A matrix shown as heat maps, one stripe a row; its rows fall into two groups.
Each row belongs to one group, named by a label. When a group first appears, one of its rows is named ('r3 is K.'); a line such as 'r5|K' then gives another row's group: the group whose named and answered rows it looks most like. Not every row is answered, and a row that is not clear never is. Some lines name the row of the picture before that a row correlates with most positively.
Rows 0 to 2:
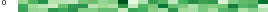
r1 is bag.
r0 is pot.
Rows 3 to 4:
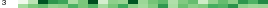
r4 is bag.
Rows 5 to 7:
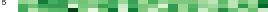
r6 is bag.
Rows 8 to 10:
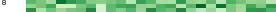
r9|pot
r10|bag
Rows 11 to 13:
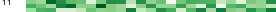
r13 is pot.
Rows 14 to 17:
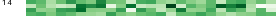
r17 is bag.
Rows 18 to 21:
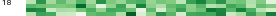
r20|bag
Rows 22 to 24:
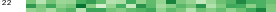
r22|bag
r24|bag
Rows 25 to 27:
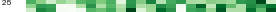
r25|bag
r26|pot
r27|pot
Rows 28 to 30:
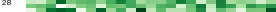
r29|pot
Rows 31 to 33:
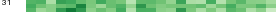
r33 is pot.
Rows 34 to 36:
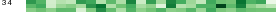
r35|bag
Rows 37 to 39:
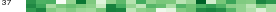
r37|pot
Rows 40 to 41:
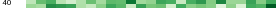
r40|pot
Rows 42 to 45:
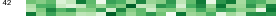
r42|pot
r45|bag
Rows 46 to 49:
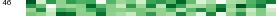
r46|bag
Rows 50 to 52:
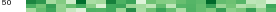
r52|pot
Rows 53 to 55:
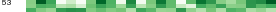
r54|pot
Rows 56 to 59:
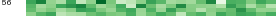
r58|bag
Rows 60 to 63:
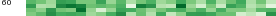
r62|pot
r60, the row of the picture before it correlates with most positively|57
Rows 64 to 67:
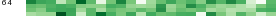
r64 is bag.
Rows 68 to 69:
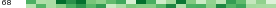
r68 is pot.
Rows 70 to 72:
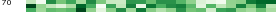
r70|bag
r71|bag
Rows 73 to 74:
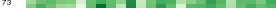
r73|pot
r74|pot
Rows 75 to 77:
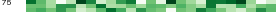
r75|bag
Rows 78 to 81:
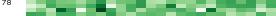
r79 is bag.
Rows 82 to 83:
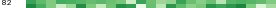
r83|bag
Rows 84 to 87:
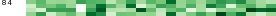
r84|bag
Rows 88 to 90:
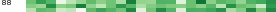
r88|pot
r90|pot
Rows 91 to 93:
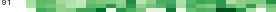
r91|pot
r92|pot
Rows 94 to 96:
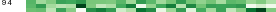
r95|bag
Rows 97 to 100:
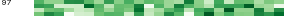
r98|bag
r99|pot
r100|pot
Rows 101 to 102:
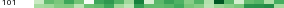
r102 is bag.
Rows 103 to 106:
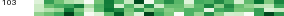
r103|pot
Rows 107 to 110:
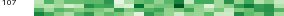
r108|bag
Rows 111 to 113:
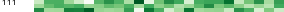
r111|pot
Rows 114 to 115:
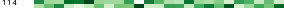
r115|pot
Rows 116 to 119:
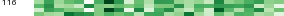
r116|pot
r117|bag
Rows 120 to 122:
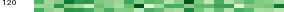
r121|pot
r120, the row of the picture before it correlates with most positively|119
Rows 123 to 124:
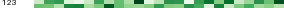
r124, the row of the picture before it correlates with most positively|122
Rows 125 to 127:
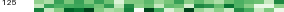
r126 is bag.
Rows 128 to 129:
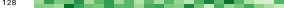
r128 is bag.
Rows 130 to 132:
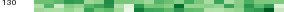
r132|bag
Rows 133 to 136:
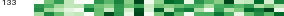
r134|bag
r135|bag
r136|pot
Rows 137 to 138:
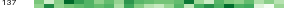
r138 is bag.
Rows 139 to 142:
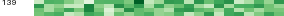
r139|pot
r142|pot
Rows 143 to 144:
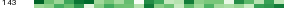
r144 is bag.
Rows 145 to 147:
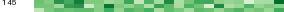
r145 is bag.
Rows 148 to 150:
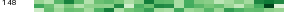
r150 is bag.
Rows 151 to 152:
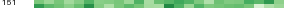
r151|bag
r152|bag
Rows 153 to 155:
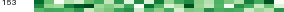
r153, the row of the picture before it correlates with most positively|151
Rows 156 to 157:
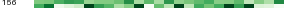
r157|bag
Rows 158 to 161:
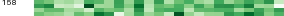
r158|bag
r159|bag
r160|pot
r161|bag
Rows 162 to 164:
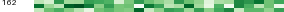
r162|bag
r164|pot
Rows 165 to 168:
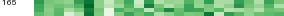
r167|bag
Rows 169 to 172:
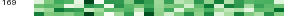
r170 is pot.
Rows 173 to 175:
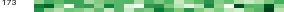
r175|bag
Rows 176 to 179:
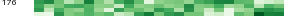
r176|bag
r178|bag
